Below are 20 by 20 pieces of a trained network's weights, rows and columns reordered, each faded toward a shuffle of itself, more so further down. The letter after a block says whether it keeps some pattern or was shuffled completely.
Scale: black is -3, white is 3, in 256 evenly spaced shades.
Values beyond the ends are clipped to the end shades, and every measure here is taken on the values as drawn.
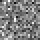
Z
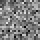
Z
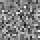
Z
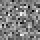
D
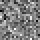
Z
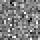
Z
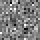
D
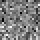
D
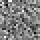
Z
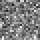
Z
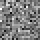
Z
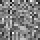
D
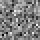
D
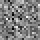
D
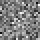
Z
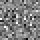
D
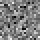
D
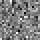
Z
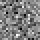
D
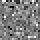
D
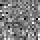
D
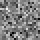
Z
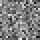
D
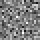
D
